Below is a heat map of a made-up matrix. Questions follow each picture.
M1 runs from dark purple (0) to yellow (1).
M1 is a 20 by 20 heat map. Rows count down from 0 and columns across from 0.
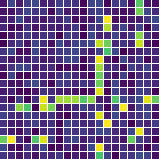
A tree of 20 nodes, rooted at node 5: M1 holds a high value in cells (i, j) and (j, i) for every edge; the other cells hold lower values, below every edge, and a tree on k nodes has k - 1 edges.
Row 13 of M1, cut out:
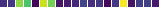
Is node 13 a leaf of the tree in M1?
no
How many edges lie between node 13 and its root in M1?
1
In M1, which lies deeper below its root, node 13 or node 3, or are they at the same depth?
node 3
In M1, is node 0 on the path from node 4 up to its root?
no
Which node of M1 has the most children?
12
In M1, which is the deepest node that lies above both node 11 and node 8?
12
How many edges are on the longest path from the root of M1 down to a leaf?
2
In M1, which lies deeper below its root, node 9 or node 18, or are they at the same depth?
the same depth
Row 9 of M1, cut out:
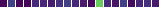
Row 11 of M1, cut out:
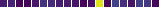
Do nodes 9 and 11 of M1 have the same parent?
yes
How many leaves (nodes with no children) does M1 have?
16
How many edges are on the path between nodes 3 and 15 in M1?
2
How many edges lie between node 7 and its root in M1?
2
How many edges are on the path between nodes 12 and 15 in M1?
3
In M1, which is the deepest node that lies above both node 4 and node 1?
17
